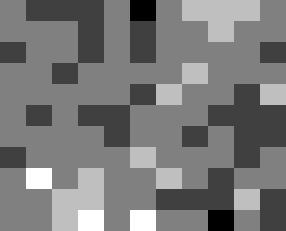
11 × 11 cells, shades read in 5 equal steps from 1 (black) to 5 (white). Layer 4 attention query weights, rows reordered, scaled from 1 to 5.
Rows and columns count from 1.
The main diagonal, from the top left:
3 3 3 3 3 3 3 3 2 4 2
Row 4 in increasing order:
2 3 3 3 3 3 3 3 3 3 4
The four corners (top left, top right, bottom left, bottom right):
3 3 3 2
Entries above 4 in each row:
0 0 0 0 0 0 0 0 1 0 2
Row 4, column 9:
3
